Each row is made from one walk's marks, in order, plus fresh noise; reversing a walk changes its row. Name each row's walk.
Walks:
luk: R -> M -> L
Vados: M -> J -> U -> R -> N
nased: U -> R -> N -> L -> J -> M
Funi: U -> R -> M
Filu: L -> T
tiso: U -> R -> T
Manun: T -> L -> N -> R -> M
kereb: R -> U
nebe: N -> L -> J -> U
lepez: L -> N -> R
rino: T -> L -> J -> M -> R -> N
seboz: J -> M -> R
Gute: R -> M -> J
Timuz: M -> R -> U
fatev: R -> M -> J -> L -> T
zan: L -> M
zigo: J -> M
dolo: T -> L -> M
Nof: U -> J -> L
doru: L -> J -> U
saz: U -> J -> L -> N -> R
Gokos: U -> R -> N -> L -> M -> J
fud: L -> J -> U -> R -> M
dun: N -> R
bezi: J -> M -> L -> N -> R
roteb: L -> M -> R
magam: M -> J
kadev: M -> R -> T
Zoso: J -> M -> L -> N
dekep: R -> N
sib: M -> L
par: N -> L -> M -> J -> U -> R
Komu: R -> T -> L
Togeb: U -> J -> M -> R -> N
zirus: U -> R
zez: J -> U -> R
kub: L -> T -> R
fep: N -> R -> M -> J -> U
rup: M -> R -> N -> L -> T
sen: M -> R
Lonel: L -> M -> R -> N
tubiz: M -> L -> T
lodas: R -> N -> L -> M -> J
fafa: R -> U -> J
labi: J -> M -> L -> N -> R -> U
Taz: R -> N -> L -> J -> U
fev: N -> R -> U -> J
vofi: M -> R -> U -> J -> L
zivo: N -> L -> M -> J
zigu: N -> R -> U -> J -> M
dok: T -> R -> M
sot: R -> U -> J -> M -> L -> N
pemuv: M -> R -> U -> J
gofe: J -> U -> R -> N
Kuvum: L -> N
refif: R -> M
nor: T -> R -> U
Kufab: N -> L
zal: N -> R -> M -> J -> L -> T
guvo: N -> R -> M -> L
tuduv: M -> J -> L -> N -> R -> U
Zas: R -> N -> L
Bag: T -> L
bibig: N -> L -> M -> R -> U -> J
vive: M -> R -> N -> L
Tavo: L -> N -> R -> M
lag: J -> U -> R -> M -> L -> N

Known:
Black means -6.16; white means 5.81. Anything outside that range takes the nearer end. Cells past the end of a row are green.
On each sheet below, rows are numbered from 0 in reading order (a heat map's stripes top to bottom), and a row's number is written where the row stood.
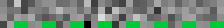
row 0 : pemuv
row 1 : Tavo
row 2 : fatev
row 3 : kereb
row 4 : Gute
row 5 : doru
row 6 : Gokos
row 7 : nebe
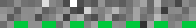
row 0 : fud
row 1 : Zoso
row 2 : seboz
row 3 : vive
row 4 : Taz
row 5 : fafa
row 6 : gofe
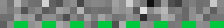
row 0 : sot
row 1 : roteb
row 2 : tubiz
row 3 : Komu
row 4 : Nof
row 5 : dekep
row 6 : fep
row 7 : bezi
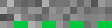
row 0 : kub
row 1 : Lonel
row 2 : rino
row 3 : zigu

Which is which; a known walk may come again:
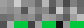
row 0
Nof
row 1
vofi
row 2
Funi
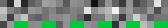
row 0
sen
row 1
zivo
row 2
fev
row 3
dekep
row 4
refif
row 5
zan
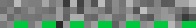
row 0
labi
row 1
bibig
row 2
Timuz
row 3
Togeb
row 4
sot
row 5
rup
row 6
Kuvum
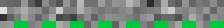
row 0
Zas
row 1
Vados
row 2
Kufab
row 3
lag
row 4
saz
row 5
dun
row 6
vive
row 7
rino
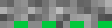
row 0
lodas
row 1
Taz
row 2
fatev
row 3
lepez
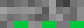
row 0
zal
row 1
nebe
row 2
fep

